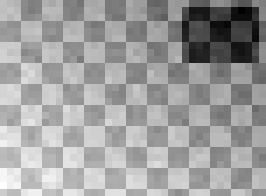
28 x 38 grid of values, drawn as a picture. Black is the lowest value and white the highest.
Ninth with the highest average: bottom left. Odd patch: lower, in the top right. Slope: up to the bottom left. Mirror symmetry: none.
